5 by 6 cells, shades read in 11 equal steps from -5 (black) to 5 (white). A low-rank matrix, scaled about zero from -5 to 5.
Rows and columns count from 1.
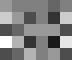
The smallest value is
-4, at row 4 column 5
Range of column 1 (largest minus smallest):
7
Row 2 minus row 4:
-2 -1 1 0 1 -1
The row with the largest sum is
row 4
